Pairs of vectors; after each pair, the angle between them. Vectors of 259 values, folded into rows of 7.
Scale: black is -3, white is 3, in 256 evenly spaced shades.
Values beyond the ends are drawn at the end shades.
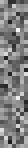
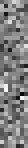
partly opposed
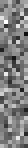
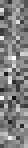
partly opposed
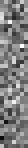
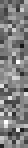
partly opposed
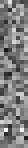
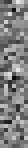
partly opposed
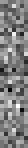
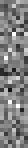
nearly parallel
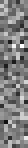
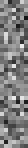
partly aligned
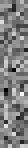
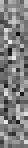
partly opposed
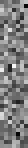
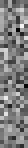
orthogonal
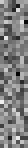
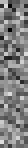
partly aligned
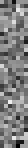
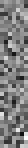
partly aligned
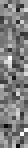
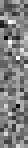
orthogonal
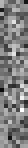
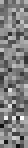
orthogonal
